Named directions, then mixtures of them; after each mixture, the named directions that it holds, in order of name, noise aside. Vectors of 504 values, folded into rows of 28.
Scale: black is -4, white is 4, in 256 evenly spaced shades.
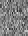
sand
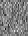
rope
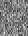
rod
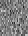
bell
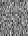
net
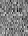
rod, sand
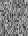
rod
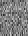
net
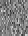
bell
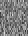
net, rod, sand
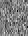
bell, rod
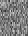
bell, net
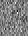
bell, rope, sand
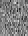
bell, rod, sand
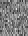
bell, net, rod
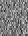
bell, net, rope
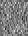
rod, rope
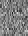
sand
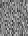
net, rod, sand
